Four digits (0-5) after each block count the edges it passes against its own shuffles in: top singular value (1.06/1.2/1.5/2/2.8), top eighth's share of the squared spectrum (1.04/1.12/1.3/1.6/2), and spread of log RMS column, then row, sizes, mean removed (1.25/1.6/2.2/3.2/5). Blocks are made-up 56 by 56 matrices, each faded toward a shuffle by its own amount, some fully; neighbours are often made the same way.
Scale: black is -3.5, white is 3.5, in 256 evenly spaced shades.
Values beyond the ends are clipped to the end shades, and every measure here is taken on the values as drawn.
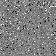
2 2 0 1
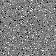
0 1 0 0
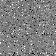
1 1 0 1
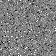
0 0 0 0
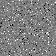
0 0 0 0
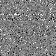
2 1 0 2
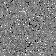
0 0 0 0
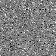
1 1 0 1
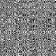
4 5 3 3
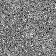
1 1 0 0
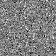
2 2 1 0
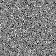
0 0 0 0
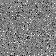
0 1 0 1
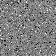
0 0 0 0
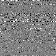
2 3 0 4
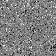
2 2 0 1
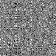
3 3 1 1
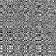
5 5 3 3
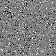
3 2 0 0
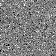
1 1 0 0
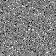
2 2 0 0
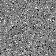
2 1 0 0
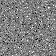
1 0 0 0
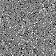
2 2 0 0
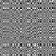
5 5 4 4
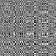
5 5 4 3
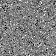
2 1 0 0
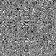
3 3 1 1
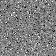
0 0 0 0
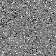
2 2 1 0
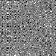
4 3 2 1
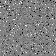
2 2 0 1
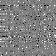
4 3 1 2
